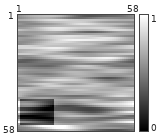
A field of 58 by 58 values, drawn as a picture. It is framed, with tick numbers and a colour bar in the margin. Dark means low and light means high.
Grain: streaks across. Odd patch: lower, in the bottom left. Roughest part: bottom left. Ninth with the lowest average: bottom left.
